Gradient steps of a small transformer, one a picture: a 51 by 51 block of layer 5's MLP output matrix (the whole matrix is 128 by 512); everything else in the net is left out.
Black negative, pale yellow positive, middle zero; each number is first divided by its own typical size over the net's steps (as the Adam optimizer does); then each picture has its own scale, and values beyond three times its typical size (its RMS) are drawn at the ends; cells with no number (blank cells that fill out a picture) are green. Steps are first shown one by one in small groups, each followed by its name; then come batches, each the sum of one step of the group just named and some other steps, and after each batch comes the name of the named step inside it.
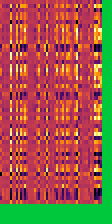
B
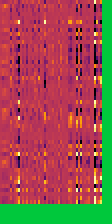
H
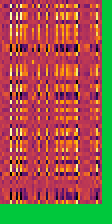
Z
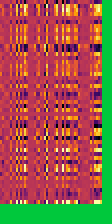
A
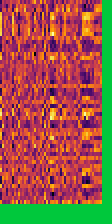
A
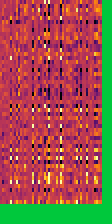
A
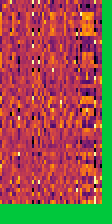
H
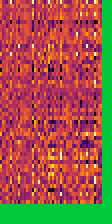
B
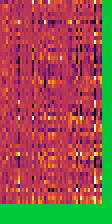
H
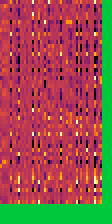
H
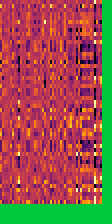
H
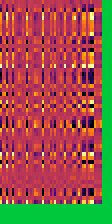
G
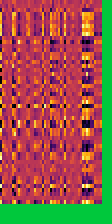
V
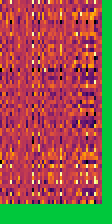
G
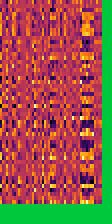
V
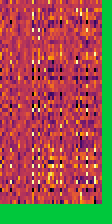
V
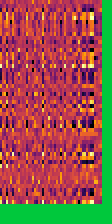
G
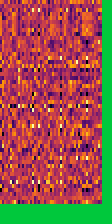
V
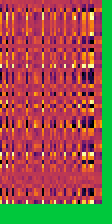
G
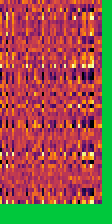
G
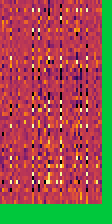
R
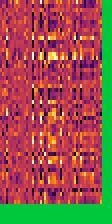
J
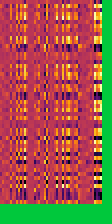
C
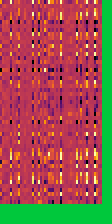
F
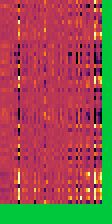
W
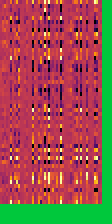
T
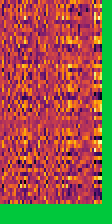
C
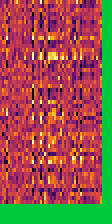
J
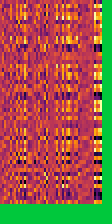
C
